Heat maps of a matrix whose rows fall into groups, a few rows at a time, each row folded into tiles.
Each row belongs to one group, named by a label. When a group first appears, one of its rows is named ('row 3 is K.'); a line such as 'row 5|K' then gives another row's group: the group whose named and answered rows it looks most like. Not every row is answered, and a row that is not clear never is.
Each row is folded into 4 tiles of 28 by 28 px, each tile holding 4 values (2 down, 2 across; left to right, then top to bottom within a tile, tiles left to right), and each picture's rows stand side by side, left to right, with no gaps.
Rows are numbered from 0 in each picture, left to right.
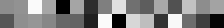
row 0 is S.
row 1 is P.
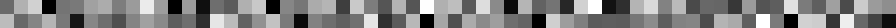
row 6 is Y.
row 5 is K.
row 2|K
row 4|S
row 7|P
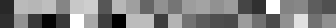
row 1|P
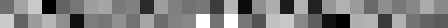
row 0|K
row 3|P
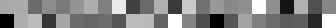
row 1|P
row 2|S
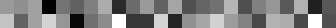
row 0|K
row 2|Y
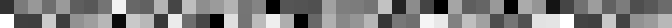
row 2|K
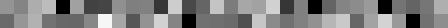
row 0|S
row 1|K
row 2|S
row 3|K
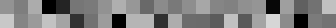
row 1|P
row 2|K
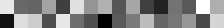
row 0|P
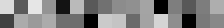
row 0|S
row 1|K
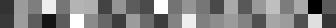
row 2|Y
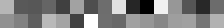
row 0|Y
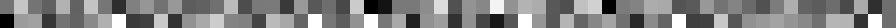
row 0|P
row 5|K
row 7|Y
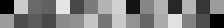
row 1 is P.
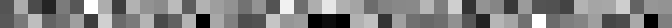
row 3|P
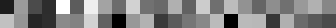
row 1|P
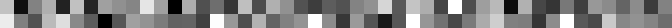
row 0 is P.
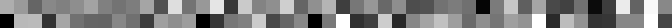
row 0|P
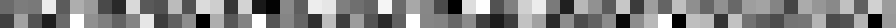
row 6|P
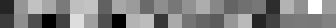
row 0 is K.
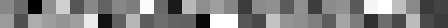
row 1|S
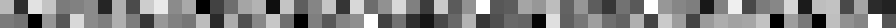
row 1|Y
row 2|K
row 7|Y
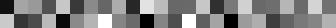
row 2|P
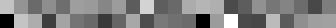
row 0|P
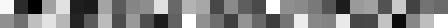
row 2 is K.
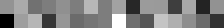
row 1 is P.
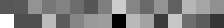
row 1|P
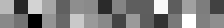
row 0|Y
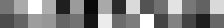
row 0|S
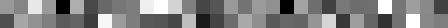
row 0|S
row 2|S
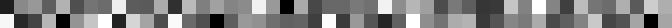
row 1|P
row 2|S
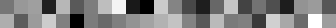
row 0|K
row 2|Y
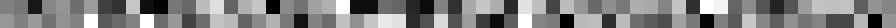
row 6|Y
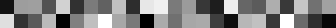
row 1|Y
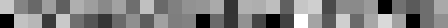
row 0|P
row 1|S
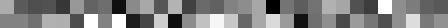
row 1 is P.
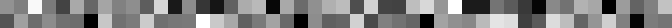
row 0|S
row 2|K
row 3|S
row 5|K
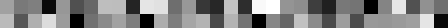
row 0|K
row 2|Y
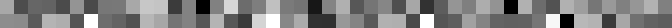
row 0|Y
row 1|S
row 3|Y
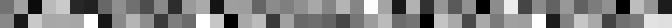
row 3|S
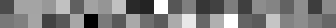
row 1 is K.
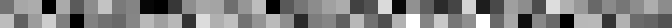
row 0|K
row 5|P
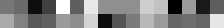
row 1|S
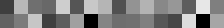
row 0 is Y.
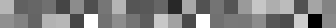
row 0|Y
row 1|Y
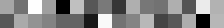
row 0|S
